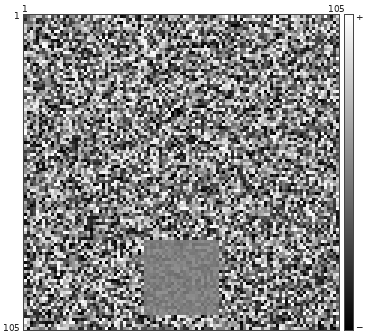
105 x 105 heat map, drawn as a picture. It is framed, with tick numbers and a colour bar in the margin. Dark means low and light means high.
Odd patch: calmer, in the bottom middle. Grain: fine. Calmest part: bottom middle. Stripes: none. Mirror symmetry: none.
